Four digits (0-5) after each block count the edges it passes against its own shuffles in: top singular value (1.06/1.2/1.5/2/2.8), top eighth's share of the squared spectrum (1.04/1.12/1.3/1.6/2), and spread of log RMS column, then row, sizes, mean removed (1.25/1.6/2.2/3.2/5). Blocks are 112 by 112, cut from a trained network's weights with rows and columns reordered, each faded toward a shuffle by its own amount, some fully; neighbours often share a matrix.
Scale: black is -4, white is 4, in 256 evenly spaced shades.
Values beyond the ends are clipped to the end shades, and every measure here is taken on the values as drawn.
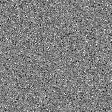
0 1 0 0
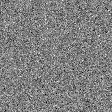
0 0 0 0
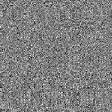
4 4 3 2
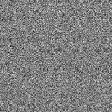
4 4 2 1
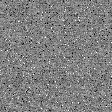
1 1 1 0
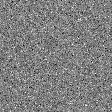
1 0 0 0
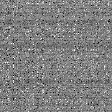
3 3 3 1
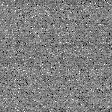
2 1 1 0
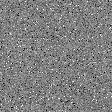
0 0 0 0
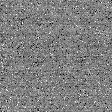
2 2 1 0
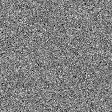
2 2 0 0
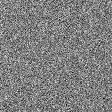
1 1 0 0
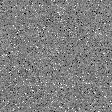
1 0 0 0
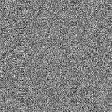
4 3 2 0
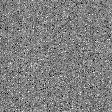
2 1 0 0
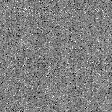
2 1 0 1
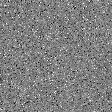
0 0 0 0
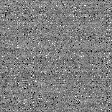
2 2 2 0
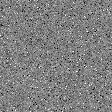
0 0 0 0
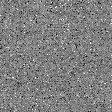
1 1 0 0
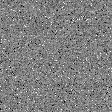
1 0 0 0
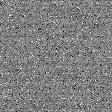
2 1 0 0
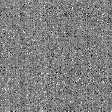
2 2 0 2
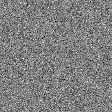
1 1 0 0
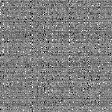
3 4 3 2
